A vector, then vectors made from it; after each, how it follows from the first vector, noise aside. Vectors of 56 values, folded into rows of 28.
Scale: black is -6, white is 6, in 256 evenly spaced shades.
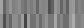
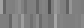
partly zeroed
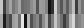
scaled up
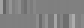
partly zeroed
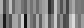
scaled up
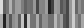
scaled up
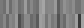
wrapped around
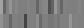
partly zeroed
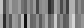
scaled up
